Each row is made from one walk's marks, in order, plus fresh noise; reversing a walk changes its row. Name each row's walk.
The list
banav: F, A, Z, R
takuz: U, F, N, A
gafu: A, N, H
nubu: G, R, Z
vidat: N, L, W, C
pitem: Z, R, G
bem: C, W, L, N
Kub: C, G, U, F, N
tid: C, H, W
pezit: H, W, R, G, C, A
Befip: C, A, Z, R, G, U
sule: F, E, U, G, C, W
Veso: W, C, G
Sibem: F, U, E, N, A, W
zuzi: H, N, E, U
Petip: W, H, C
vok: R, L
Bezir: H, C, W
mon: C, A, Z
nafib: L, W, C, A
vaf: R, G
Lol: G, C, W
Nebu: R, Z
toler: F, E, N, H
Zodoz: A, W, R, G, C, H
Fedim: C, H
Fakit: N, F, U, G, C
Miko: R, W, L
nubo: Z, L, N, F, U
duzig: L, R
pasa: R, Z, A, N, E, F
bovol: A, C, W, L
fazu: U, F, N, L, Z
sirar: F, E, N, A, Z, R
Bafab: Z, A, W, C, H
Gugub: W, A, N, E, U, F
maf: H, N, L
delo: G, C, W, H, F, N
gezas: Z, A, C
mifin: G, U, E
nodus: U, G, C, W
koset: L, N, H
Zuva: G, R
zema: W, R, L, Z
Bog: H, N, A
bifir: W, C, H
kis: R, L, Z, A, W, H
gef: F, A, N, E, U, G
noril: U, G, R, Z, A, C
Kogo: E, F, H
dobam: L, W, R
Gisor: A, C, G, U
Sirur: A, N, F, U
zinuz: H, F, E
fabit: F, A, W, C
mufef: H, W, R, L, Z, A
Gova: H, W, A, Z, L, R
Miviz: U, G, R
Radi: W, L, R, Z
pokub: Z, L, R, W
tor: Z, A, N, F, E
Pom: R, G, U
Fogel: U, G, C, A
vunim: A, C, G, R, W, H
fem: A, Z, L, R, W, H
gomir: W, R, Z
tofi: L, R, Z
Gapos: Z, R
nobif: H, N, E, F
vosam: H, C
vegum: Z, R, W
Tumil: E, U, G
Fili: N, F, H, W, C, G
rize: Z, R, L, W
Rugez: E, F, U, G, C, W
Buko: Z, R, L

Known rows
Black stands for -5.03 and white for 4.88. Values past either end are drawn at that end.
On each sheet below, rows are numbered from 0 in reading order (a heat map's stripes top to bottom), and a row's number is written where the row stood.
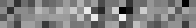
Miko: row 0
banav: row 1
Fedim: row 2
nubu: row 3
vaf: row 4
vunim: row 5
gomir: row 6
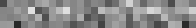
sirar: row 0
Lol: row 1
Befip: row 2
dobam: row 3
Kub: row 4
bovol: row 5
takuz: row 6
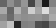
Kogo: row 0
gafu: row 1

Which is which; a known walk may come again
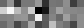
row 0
Bafab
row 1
vaf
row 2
kis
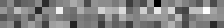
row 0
Radi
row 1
Miko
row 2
Tumil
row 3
vidat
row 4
Buko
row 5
Bog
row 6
Miviz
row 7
tor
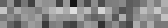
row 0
Zodoz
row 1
Fakit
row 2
gafu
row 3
Gugub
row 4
vok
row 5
Fedim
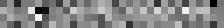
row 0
pasa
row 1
Zuva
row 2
Fili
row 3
bem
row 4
toler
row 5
vosam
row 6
bifir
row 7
vegum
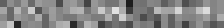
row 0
Kogo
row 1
delo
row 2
Sibem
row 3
fabit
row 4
pitem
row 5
dobam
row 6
pokub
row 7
Befip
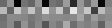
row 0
mufef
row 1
Gova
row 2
Bezir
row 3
pezit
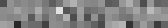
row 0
sirar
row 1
tofi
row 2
Lol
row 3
duzig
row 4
sule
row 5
banav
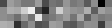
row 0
takuz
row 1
nubu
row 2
vunim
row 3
gomir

